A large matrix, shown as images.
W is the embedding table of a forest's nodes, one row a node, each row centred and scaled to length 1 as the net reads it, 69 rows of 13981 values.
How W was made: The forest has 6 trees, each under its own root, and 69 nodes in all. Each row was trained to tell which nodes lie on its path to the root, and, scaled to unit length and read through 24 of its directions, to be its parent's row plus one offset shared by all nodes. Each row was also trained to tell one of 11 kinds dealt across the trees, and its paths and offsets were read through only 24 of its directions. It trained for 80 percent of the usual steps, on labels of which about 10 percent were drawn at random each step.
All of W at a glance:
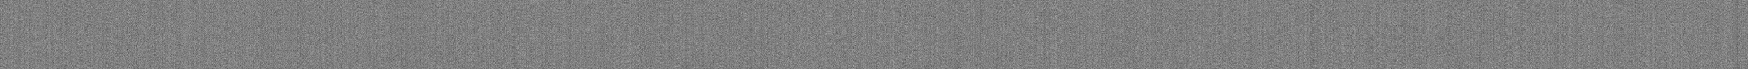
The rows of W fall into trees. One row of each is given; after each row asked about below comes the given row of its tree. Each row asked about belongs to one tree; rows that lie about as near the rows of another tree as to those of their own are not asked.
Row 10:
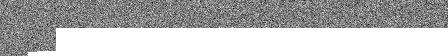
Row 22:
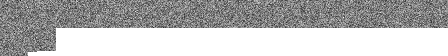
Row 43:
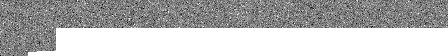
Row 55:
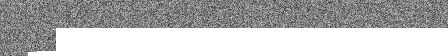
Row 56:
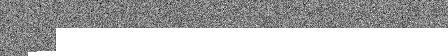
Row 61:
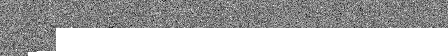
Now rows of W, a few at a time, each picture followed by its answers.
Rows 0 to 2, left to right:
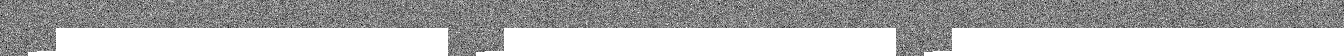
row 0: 10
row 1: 61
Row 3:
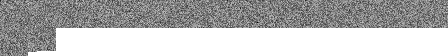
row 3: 55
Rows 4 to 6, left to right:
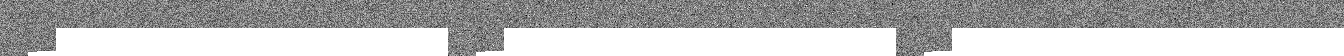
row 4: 22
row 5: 43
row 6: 43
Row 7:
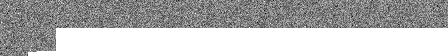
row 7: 56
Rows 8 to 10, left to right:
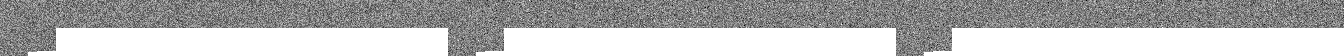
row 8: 55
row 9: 10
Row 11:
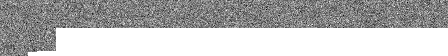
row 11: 61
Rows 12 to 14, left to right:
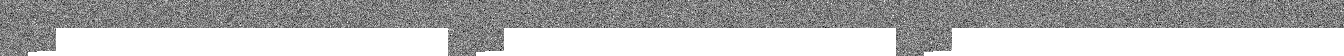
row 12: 22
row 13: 43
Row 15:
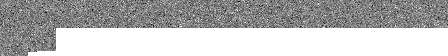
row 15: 43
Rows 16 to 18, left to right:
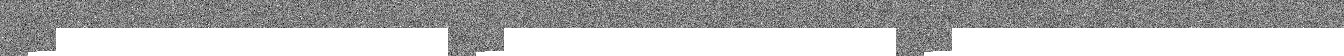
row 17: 56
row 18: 43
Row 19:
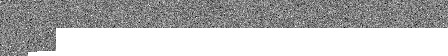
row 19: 43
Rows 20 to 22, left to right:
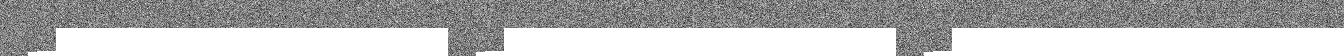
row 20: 10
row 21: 55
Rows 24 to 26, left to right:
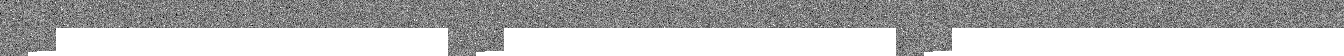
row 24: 43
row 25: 61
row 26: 61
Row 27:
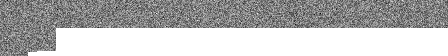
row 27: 10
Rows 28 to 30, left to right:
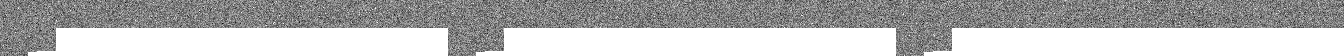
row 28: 10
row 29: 10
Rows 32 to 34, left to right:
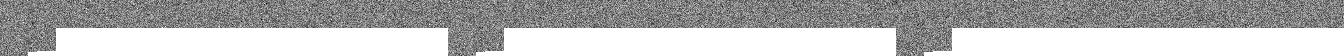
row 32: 10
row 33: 43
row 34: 22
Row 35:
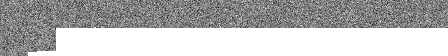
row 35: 61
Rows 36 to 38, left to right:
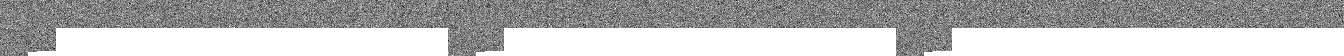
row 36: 10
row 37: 61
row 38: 61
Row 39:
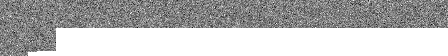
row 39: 56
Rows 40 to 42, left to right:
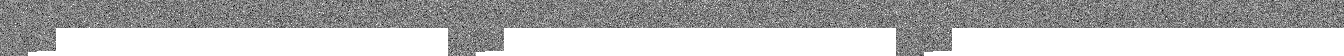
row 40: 10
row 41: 22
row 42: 10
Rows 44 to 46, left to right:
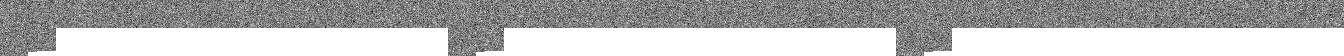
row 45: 61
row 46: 56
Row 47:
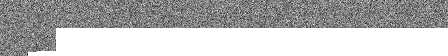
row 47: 56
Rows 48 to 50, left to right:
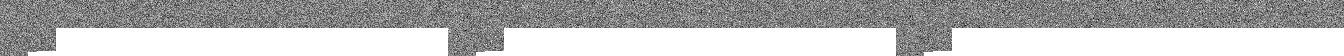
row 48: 56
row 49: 43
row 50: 10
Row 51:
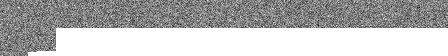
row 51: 56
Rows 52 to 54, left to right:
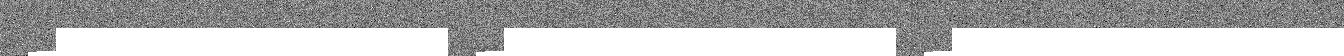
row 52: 61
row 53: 61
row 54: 43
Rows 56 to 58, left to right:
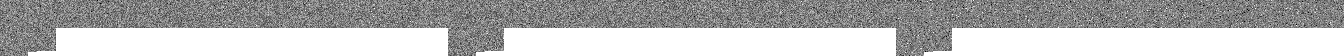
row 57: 22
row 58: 43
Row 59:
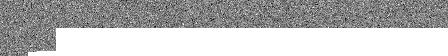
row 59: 10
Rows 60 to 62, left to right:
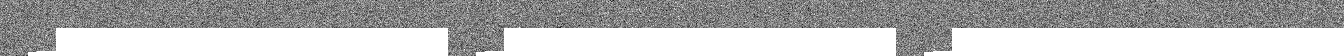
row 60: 61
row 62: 43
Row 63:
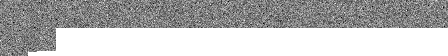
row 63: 10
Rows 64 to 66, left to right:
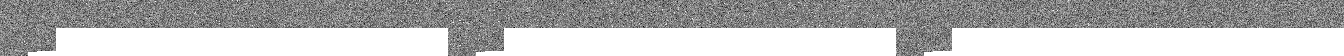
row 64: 61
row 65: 43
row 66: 43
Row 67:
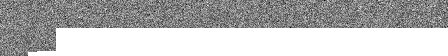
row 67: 10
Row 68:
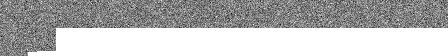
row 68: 22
